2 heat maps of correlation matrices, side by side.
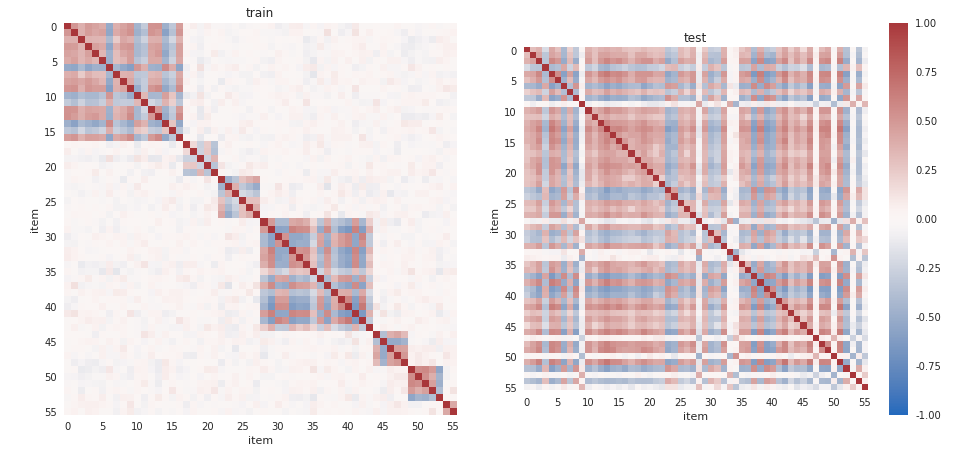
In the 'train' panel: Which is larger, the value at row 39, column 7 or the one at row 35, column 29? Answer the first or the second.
the second
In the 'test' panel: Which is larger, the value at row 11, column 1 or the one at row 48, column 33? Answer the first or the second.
the first
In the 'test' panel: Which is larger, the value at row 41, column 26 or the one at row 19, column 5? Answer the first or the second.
the second
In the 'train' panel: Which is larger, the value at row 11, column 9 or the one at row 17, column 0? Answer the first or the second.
the second
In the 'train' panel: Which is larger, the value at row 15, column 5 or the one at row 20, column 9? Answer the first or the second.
the second
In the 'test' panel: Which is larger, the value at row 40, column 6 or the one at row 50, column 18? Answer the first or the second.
the first
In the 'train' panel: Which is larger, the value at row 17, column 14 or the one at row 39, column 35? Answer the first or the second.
the first
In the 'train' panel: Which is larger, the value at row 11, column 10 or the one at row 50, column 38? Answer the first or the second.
the first
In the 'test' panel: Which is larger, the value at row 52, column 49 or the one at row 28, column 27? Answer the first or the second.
the second
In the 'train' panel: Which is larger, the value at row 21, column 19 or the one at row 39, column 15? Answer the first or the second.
the first
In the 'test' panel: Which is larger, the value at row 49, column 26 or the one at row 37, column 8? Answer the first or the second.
the second
